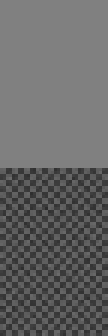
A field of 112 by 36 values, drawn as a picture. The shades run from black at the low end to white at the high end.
The table splits into 2 rows of 1 panel. Panel 1,1: middling, flat. Panel 2,1: low, checkered.
